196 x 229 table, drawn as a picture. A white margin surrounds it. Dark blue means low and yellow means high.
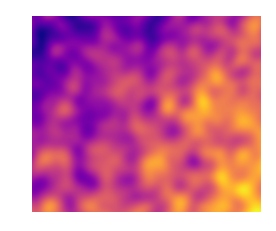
Slope: up to the bottom right. Average level on the scale: 50%. Ninth with the highest average: bottom right. Stripes: none. Ninth with the lowest average: top left. Lone odd cells: none. Grain: smooth.
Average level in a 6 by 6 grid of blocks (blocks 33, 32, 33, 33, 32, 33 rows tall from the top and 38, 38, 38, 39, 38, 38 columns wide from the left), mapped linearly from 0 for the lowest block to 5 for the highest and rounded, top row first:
0 0 1 1 2 3
0 1 2 2 3 3
1 1 2 3 4 4
2 1 2 3 4 4
3 2 2 4 3 4
2 2 2 3 4 5
